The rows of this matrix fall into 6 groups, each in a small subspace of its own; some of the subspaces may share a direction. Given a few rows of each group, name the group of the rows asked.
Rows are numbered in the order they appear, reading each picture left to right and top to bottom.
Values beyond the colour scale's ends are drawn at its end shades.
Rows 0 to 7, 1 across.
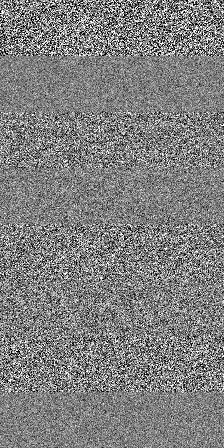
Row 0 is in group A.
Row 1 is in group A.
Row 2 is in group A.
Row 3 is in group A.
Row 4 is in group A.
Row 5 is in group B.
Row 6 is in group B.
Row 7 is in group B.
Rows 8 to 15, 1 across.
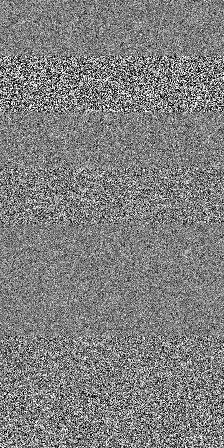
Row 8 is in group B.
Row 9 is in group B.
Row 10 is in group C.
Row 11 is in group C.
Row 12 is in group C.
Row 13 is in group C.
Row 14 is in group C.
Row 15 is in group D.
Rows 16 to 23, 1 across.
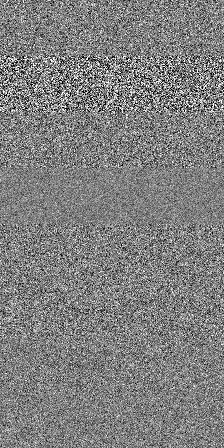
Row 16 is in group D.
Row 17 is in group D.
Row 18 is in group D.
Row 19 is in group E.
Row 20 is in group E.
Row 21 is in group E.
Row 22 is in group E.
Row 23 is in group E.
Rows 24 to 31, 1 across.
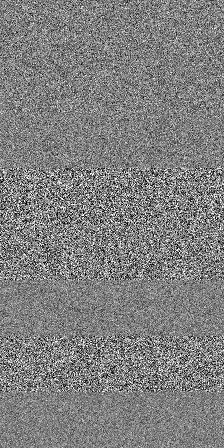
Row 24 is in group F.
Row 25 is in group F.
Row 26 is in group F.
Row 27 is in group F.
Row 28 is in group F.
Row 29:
E
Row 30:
D
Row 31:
A
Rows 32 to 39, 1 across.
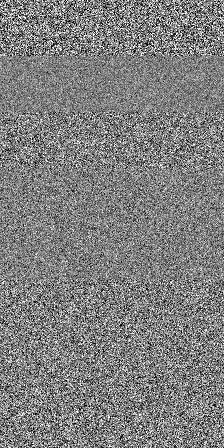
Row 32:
C
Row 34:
E
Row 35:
B
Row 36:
D
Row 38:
A
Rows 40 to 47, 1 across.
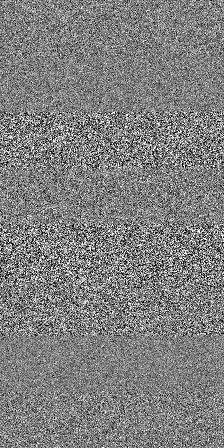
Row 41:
C
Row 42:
D
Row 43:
C
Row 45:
C
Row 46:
B
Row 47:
B
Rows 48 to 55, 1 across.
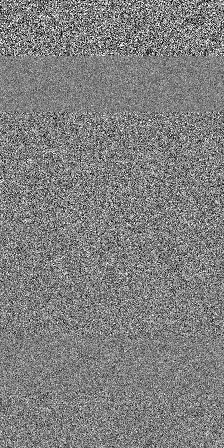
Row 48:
B
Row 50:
C
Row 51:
F
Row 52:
B
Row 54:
A
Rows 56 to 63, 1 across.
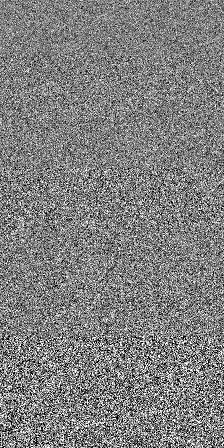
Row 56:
F
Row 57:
F
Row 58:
B
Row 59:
C
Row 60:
D
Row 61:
D
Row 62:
C
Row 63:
E
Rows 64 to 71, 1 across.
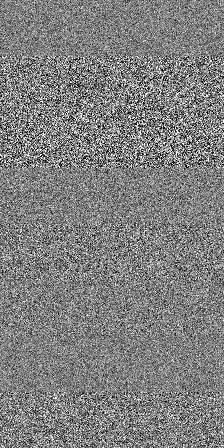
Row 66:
C
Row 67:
D
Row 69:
B
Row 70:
A
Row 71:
C
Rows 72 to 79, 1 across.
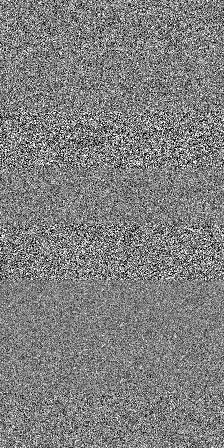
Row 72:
C
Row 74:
E
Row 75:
B
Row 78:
B
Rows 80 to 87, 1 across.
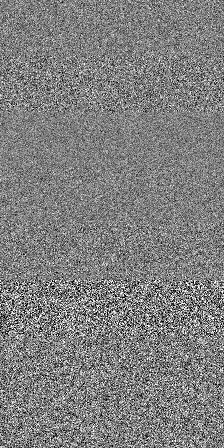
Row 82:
A
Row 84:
B
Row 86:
C
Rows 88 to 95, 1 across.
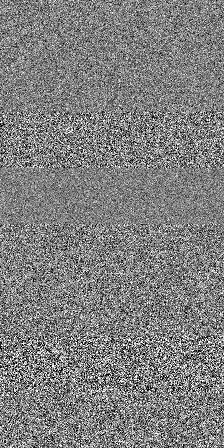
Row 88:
E
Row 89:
D
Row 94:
B
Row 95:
C
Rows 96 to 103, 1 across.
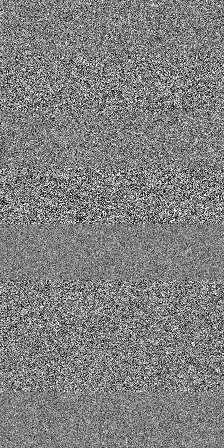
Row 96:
F
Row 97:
C
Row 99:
E
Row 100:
C
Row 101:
E
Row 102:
F
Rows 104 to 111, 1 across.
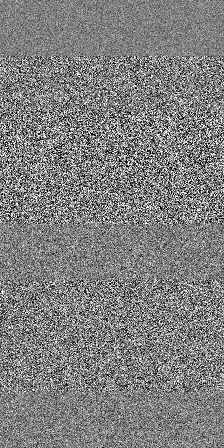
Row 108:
B
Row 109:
A
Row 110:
B
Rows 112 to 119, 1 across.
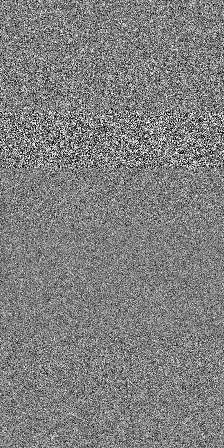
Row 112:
E
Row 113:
F
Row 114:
E
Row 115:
A
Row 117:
F
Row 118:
A
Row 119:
C
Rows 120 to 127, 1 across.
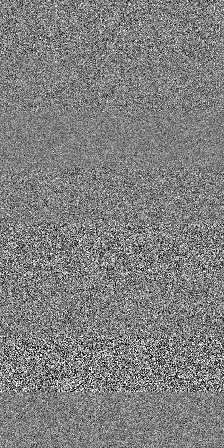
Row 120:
D
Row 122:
B
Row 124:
B
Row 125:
B
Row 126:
F
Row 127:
A
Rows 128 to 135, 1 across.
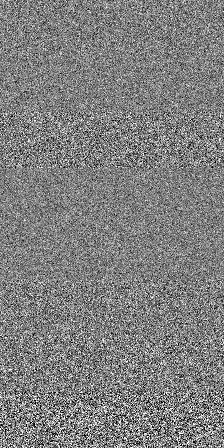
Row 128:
C
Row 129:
E
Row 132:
D
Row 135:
E
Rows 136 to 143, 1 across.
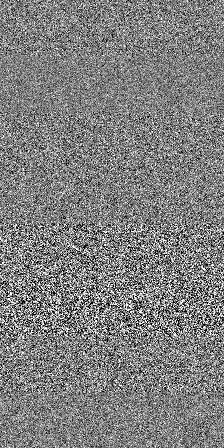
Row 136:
B
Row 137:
B
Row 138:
F
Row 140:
C
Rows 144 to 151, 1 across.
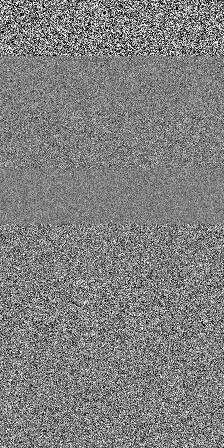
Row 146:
A
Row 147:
F
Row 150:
B
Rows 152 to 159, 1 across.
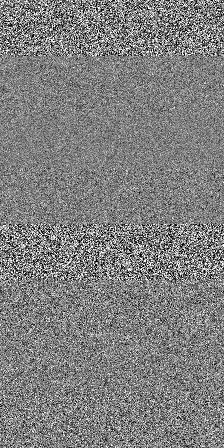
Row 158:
F
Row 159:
F
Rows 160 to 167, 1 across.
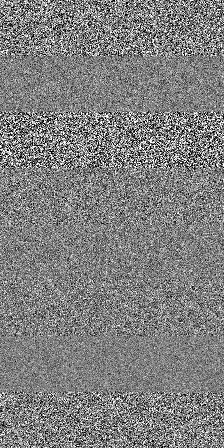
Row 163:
B
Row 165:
F
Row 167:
E
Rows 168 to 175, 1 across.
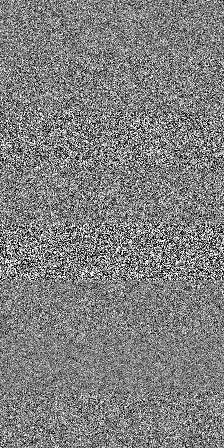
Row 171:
A
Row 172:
E
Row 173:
A
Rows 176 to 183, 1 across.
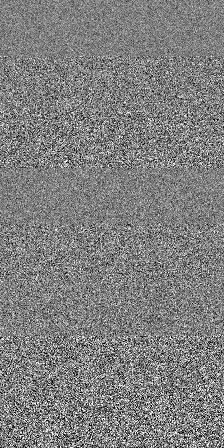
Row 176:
A
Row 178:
A
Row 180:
A
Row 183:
F
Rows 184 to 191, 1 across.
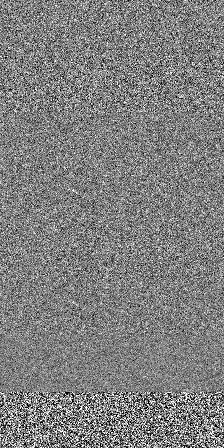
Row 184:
C
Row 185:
F
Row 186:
F
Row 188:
D
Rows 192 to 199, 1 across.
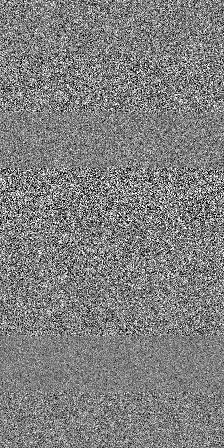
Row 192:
D
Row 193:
F
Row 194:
B
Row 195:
B
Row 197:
B
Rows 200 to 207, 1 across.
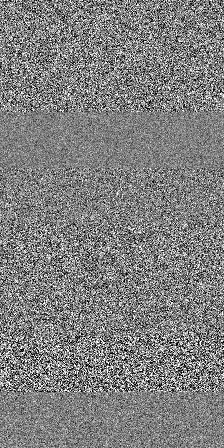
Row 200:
F
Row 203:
E
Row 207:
D
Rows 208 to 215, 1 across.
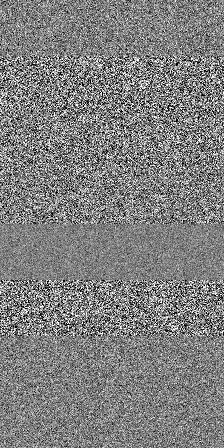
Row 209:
A
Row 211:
C
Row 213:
E
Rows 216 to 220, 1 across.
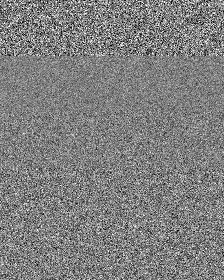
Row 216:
B
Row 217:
A
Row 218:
B
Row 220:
A
